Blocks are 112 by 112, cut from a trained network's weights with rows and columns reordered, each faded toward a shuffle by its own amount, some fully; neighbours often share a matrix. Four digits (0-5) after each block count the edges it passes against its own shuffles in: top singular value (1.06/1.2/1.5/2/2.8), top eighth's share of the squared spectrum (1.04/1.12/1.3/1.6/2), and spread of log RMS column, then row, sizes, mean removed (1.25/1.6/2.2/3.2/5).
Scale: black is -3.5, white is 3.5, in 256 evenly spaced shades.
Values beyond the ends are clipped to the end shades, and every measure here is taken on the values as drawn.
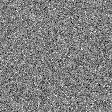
0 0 0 0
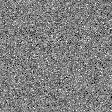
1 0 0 0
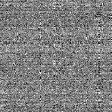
3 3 3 1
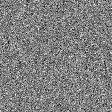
1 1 0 0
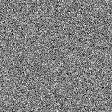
3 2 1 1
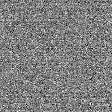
2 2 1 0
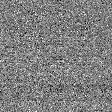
2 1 1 0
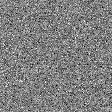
1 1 0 0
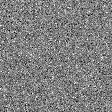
0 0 0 0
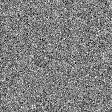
0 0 0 0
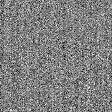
2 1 0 1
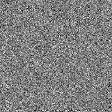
3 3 2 2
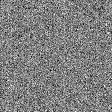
1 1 0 0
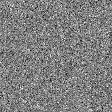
0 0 0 0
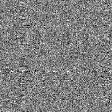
3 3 2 2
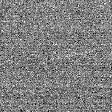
3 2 2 1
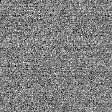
2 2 1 1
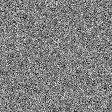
2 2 0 0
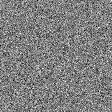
1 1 0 0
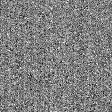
2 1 0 1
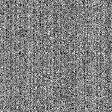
3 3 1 2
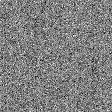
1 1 0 0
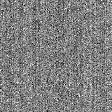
3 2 0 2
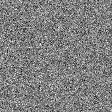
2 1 0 0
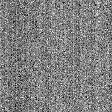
3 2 0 2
